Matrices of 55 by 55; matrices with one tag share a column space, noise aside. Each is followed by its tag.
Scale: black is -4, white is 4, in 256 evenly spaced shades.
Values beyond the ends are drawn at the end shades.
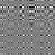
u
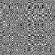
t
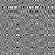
u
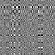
u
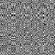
t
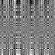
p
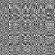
t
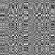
t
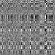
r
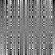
p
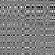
u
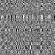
r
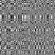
r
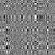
r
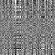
p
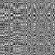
t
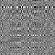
u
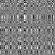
r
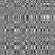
r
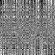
p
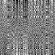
p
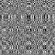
r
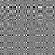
u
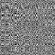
t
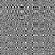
u
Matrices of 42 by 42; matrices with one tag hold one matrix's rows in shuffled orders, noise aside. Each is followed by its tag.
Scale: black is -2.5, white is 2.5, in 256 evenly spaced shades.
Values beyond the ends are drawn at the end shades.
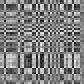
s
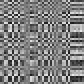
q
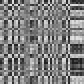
q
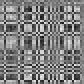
s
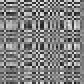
s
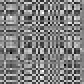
s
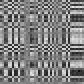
q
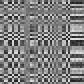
q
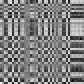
q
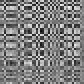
s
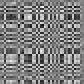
s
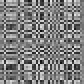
s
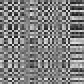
q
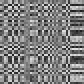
q
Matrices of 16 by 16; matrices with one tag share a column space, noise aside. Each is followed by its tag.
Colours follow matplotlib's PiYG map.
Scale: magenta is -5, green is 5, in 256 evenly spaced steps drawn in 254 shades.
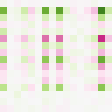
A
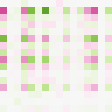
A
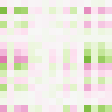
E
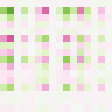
A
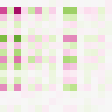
A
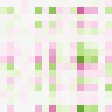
E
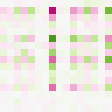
A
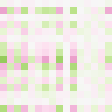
E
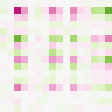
A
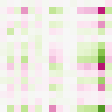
E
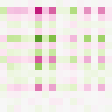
A
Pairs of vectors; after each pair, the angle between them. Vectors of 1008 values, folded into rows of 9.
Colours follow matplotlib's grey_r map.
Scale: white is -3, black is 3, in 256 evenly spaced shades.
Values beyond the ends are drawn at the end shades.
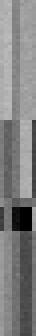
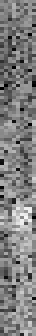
partly opposed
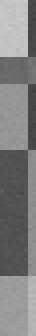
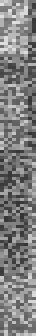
partly aligned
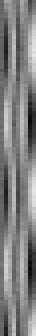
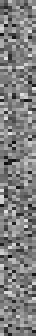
orthogonal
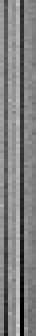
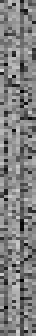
partly aligned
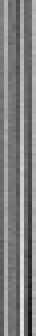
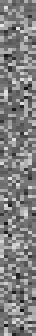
orthogonal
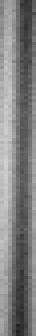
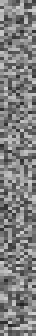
orthogonal
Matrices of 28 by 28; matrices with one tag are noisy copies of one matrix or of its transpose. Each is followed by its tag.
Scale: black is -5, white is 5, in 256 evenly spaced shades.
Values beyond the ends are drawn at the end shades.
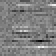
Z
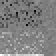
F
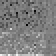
F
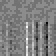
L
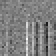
L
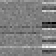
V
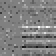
L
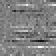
Z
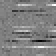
Z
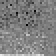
F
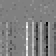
L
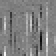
Z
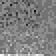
F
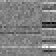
V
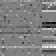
V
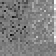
F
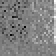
F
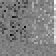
F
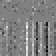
L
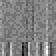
V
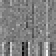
V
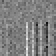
L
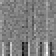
V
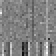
V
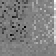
F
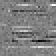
Z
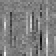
Z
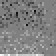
F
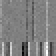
V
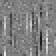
Z
